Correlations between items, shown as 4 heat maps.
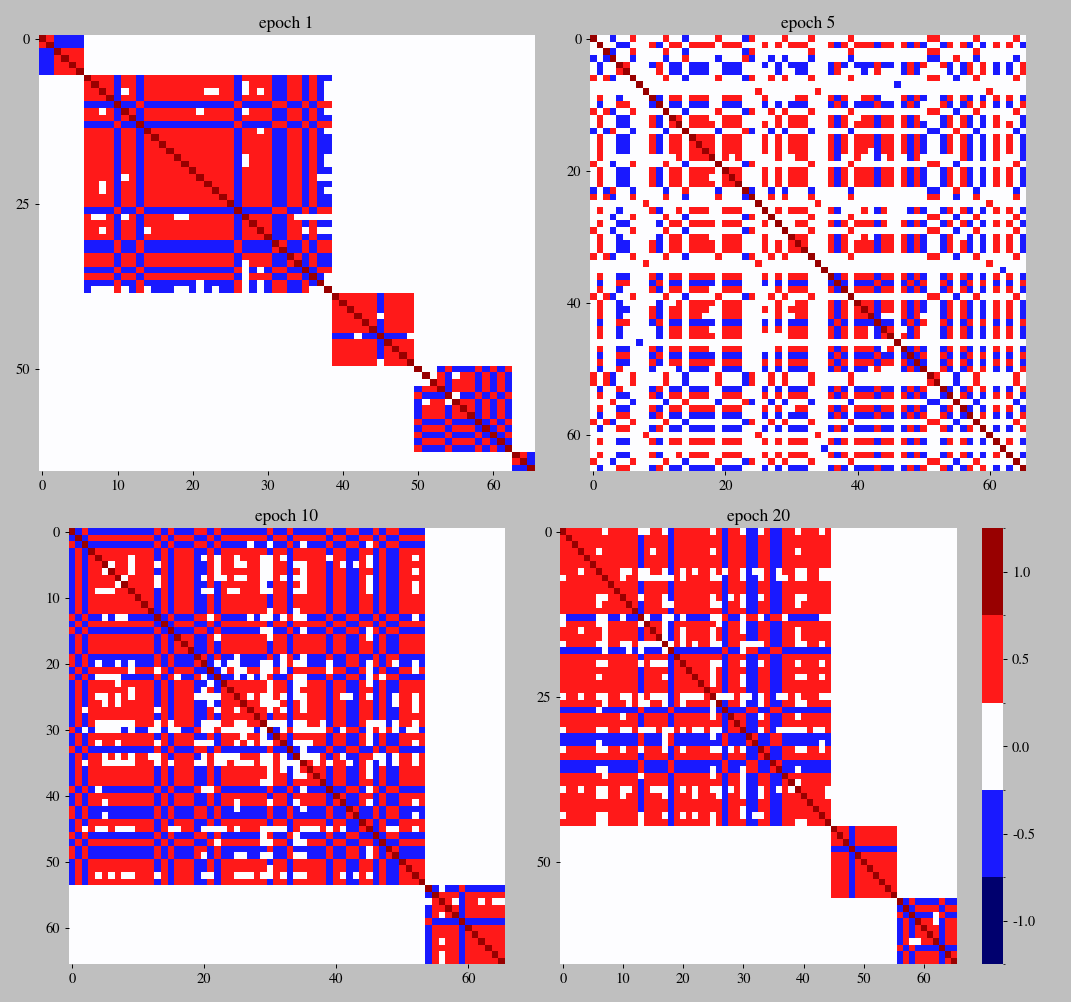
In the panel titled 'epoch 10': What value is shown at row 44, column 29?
0.5
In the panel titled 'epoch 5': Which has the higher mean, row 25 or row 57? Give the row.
25
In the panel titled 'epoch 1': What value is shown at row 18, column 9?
0.5
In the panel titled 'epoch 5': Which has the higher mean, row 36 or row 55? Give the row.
36
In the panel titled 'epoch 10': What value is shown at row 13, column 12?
-0.5
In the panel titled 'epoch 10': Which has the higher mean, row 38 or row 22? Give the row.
38
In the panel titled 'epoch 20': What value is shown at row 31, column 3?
-0.5
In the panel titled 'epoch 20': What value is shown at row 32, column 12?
-0.5
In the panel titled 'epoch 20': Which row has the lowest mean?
35
